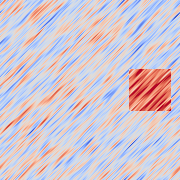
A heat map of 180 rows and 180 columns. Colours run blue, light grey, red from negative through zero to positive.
Average level on the scale: 50%. Ninth with the highest average: middle right. Slope: none. Odd patch: higher, in the middle right. Mirror symmetry: none.
